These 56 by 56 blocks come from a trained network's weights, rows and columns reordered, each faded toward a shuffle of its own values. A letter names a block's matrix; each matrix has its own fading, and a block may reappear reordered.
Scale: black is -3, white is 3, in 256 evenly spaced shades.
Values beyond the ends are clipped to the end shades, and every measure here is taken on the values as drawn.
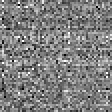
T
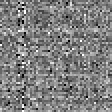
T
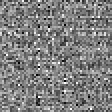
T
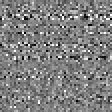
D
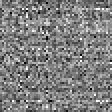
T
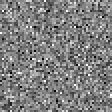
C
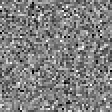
C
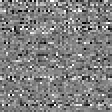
D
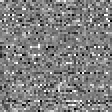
D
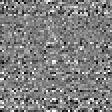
D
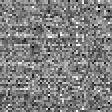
T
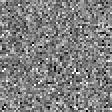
C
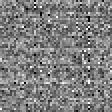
T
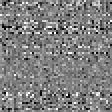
D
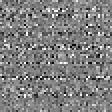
D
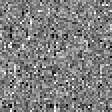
C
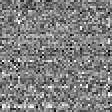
T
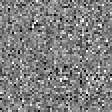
C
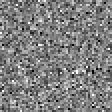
C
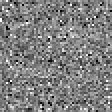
C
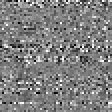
D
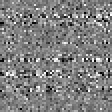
D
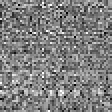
T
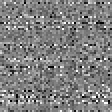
D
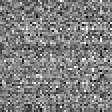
T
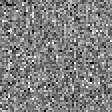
C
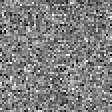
C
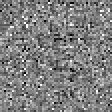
C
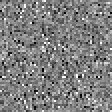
C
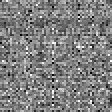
T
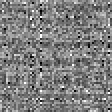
T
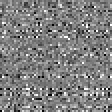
D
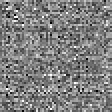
T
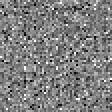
C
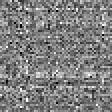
T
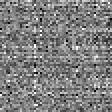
T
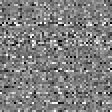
D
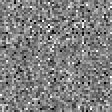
C
